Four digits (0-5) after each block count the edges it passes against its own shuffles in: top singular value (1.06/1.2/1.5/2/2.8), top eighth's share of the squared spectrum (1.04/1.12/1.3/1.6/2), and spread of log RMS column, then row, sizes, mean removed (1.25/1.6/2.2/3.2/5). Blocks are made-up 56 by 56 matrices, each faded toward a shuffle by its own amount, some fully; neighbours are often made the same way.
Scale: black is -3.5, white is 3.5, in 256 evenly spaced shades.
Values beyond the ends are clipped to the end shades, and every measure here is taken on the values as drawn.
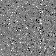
1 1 1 0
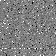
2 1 0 1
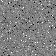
0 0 0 0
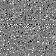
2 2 0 2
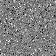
0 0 0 0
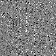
1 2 2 0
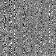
2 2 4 0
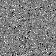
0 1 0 1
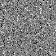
1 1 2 0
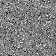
0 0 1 0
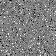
0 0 0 0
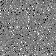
2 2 0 1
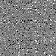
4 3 1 2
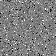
1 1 0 0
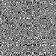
4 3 1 2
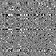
4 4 2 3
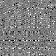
4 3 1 2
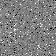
2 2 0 0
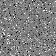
2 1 0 0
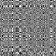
5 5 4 3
